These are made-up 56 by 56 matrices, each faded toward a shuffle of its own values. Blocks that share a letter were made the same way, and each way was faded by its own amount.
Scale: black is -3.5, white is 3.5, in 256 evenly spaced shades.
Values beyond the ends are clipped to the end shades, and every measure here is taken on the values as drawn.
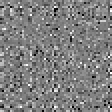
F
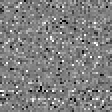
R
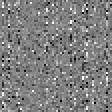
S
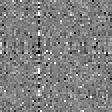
F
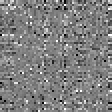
F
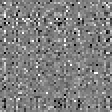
F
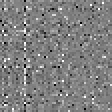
F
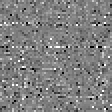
R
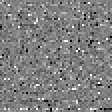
R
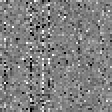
S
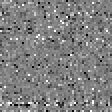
R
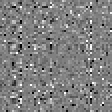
F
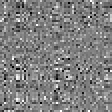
F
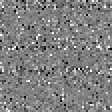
R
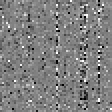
S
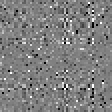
F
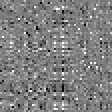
F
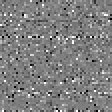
R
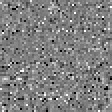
R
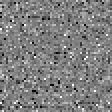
R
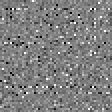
R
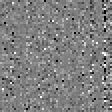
S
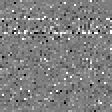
R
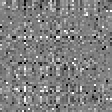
F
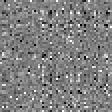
F
